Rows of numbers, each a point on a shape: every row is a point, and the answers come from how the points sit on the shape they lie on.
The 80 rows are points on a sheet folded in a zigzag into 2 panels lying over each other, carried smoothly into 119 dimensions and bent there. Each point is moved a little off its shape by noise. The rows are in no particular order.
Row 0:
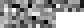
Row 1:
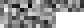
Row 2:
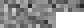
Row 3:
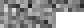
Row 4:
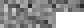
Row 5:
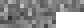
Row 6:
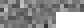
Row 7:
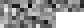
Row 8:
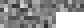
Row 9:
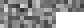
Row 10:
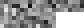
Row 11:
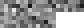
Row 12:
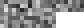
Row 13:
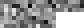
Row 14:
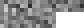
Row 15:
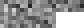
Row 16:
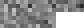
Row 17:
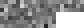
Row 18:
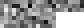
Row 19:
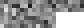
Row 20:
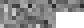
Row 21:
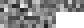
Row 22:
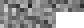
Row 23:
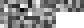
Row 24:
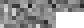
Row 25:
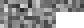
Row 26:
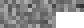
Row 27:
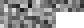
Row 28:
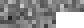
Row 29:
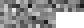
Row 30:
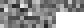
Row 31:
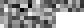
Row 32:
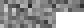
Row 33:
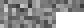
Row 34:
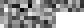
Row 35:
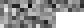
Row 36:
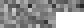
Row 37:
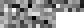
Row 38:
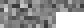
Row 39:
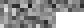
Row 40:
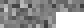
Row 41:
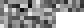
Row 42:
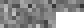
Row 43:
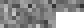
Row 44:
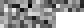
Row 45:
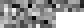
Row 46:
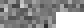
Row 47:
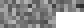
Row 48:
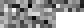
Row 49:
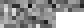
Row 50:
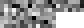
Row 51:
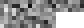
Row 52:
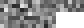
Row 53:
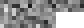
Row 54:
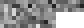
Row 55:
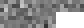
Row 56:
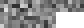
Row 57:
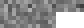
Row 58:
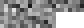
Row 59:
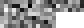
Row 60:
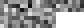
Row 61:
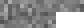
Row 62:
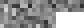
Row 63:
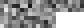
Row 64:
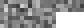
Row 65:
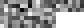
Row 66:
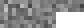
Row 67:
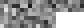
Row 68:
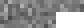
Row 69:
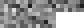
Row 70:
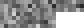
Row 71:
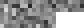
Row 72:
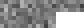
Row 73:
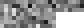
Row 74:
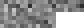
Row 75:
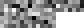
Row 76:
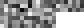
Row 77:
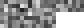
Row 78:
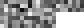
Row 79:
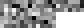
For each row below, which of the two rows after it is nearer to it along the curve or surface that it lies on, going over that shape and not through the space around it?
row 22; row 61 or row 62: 61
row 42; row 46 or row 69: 46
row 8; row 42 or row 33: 42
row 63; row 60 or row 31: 31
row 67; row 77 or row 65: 65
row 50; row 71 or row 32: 71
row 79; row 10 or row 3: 10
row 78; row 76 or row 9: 76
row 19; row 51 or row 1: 51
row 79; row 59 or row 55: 59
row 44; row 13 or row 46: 13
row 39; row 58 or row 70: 70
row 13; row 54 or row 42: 54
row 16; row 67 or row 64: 64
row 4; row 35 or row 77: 77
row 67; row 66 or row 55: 55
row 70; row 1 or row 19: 19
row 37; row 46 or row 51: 51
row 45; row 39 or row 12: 39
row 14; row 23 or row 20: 23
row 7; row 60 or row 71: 71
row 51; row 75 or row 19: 19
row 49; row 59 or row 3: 59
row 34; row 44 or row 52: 44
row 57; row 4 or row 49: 4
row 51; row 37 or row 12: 37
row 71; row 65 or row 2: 65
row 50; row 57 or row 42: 42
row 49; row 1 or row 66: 1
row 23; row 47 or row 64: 64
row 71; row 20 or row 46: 20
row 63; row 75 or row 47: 75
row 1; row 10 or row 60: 10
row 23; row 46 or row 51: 51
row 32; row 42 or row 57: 57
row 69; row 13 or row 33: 33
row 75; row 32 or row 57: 32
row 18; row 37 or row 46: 37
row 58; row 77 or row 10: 77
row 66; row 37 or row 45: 37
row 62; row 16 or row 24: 24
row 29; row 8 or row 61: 61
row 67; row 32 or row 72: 72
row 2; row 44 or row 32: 32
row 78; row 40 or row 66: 66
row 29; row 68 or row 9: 9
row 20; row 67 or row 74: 67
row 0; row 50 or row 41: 50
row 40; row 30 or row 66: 30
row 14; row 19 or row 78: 78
